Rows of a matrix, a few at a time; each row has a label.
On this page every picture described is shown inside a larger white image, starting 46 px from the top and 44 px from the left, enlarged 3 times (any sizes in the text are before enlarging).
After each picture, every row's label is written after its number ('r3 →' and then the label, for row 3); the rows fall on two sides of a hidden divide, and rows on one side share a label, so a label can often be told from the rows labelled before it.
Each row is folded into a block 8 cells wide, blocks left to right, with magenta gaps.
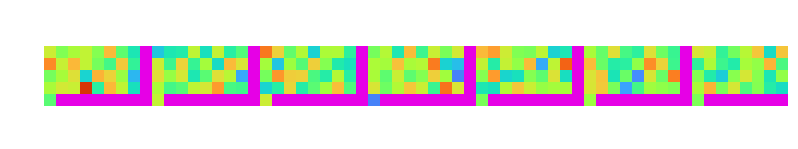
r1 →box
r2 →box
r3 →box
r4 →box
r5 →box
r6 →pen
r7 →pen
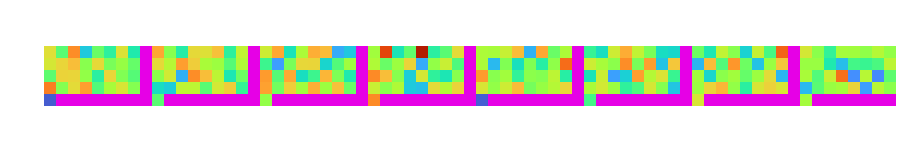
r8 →box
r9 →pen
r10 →box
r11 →pen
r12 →box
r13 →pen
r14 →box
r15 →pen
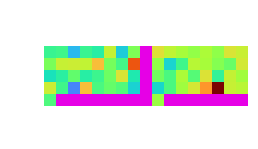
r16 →box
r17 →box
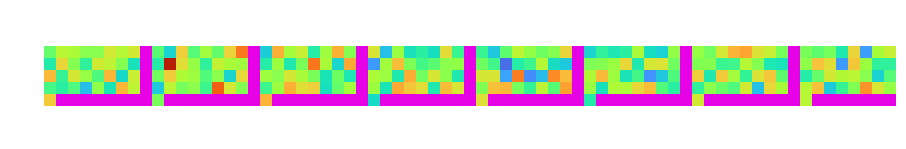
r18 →pen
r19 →pen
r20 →box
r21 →box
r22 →pen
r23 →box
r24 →pen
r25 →pen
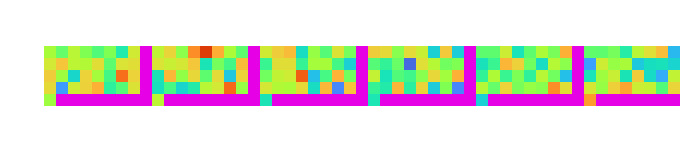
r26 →box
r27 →pen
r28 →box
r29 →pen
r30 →box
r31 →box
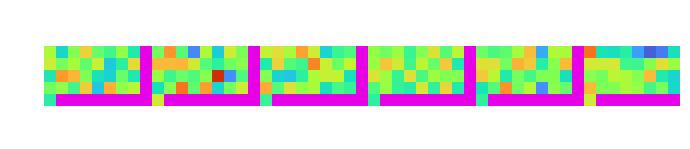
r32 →box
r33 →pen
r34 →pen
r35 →pen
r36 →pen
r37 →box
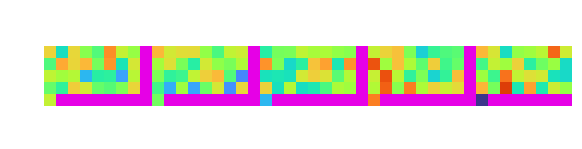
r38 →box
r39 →pen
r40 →pen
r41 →box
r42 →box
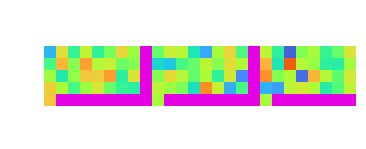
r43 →pen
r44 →box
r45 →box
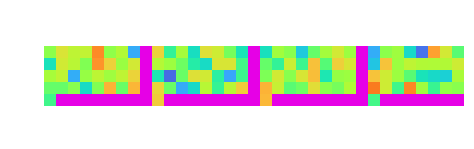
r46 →pen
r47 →pen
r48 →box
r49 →box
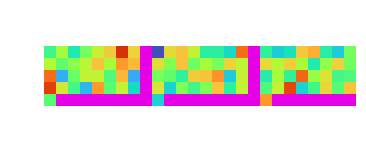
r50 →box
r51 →pen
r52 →pen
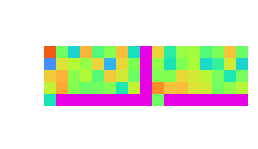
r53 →box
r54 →box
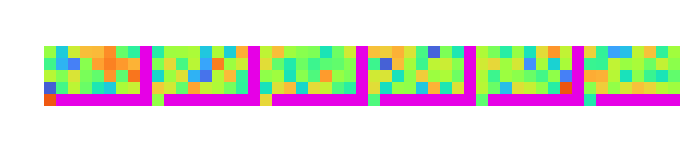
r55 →pen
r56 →box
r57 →pen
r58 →box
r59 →box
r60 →box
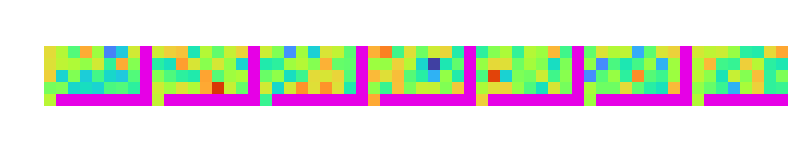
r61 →pen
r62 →box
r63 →box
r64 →box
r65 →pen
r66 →box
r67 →pen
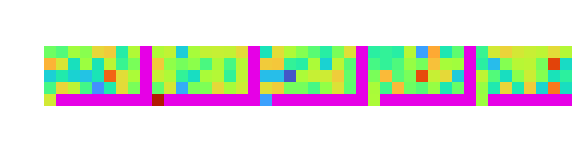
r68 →pen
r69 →pen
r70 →pen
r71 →box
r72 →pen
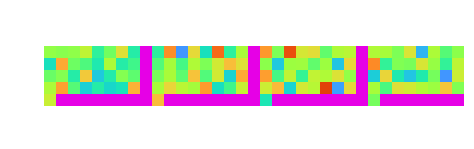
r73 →pen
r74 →pen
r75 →box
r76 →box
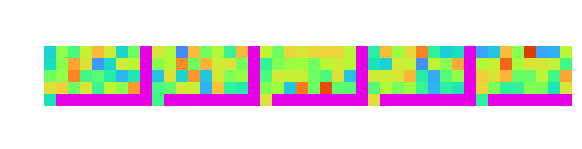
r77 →box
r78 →pen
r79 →box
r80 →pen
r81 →pen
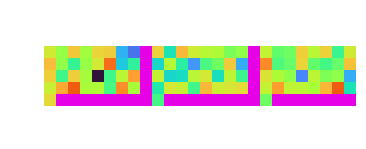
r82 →pen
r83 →pen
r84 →box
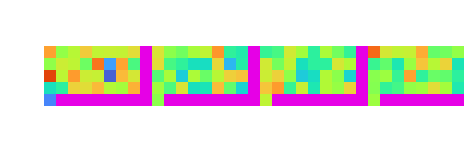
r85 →box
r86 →pen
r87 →box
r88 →pen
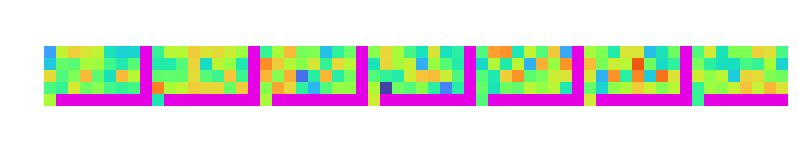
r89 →pen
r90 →box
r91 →pen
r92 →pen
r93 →pen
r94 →box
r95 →box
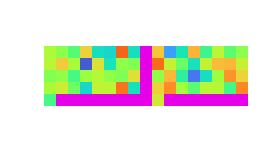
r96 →pen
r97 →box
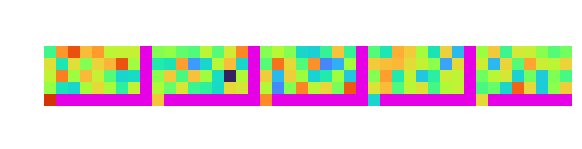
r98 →pen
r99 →pen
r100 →box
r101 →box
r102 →box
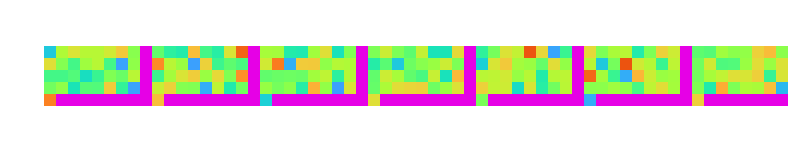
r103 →pen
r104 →pen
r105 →pen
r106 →pen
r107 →pen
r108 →box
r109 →pen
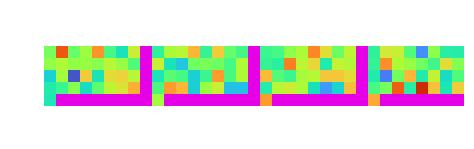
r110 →pen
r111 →pen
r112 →pen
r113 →pen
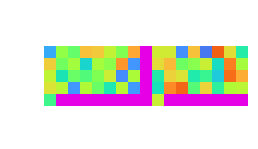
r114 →pen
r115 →box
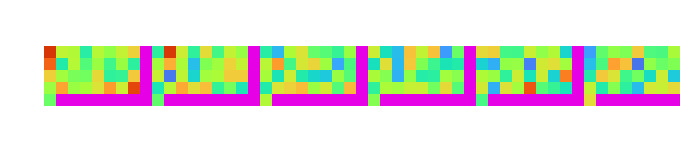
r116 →box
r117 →pen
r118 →box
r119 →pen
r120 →pen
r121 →box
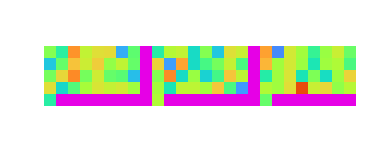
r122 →box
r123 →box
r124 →box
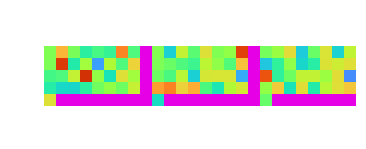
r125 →pen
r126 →box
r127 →box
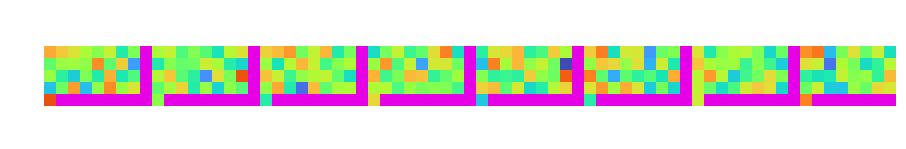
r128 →pen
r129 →pen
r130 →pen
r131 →pen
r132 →pen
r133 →pen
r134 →box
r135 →pen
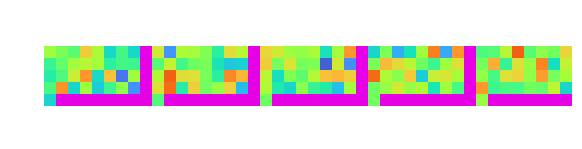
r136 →pen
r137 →box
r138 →pen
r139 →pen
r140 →pen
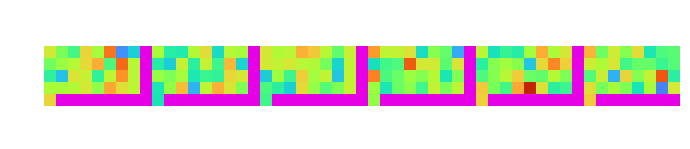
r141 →box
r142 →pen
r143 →pen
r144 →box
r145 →box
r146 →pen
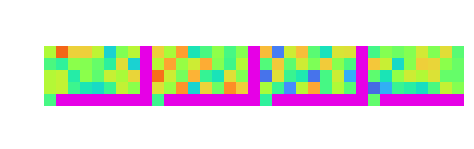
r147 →pen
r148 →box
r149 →box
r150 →pen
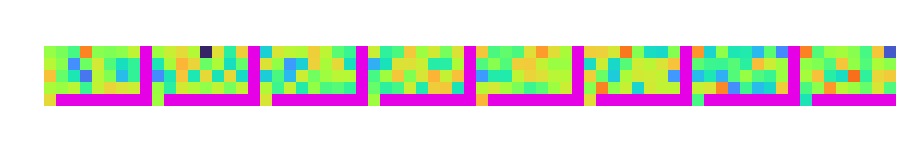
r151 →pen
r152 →box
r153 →pen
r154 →box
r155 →pen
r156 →pen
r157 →pen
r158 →box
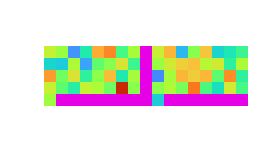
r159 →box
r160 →box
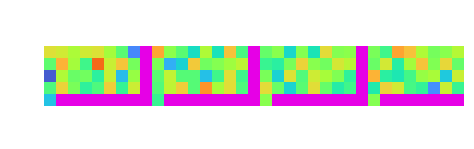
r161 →pen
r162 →box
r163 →box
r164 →pen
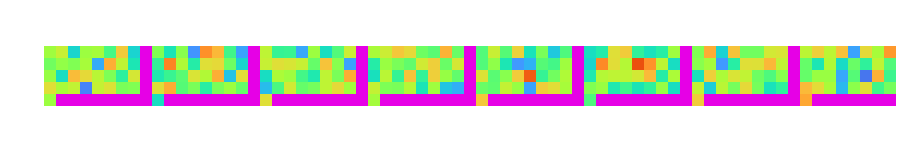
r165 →pen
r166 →pen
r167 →pen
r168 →pen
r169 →pen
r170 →pen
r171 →pen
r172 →box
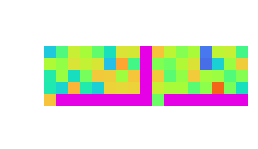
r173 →pen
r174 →box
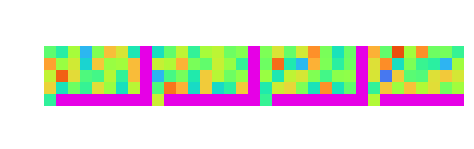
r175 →box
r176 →pen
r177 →pen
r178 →pen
